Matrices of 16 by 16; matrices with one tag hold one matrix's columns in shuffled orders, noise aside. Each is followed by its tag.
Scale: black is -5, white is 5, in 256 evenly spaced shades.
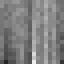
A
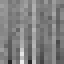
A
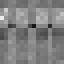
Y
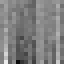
A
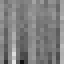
A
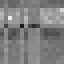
Y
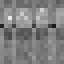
Y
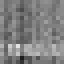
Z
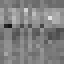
Y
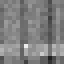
Z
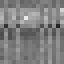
Y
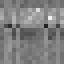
Y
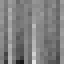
A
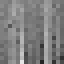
A
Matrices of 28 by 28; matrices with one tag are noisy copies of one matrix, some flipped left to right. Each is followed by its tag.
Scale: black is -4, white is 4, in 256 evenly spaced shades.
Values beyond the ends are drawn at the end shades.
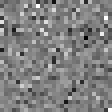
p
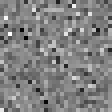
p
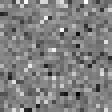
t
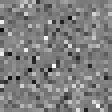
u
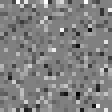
t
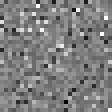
p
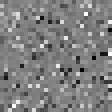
u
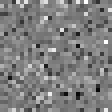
t
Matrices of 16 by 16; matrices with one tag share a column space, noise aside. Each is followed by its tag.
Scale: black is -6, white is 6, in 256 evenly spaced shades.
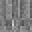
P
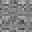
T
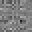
T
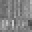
P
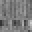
P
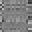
T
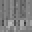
P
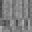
P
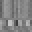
P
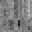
P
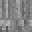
P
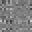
T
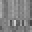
P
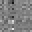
T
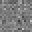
T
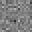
T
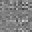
T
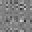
T
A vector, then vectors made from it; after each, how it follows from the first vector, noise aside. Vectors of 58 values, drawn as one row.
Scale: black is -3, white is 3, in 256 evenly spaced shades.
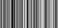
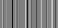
partly zeroed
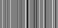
partly zeroed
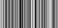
wrapped around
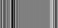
partly zeroed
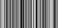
wrapped around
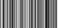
wrapped around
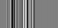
partly zeroed
